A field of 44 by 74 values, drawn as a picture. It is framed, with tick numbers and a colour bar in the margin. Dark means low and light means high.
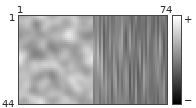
It is made of 1 by 2 panels. Panel 1,1: high, blotchy. Panel 1,2: middling, streaked downward.
